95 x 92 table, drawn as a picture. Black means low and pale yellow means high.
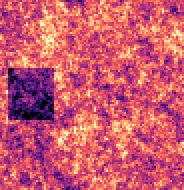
In the middle left lies a patch that is lower than the rest. The texture is blotchy. The ninth with the lowest average is the middle left.
